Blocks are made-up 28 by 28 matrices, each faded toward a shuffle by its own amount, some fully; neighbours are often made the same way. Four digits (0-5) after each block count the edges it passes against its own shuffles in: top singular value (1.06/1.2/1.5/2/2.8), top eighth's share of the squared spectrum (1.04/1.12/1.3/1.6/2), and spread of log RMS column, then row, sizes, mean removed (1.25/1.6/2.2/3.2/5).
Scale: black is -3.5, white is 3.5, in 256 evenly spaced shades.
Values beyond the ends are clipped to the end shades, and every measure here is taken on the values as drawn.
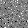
0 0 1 0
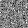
0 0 0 0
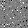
2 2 1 0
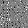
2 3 1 0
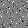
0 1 0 0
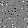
2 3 1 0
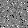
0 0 0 0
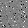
1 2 1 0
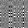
4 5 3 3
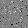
1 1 0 0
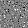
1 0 0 0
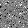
1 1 0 0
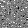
0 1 0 0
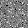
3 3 0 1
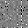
3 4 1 0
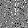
3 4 1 0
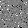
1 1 0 0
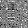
3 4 1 2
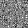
2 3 1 0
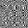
3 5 2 2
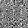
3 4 1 2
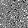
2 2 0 0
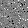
0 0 0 0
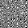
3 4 2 0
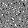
1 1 0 0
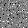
1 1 0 0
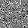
2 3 1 0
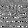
2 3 0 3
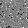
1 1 0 0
